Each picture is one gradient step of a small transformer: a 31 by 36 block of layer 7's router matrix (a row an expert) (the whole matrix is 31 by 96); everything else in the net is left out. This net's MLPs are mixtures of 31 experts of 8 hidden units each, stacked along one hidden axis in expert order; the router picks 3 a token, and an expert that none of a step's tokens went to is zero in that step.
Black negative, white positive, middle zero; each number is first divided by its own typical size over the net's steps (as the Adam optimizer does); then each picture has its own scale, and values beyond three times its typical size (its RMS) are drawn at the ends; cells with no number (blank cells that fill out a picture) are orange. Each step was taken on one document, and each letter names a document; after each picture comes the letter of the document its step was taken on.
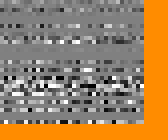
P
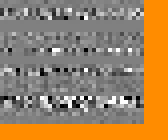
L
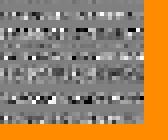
L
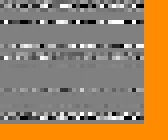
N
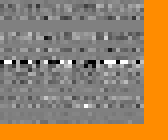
L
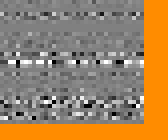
L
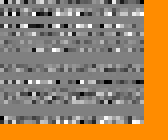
P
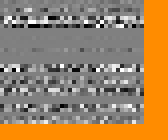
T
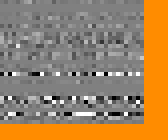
L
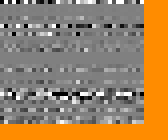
P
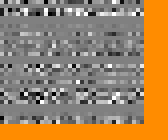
P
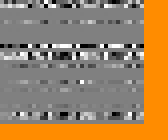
N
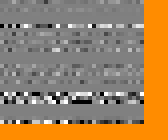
P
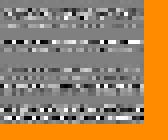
T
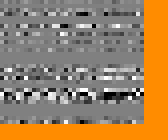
P
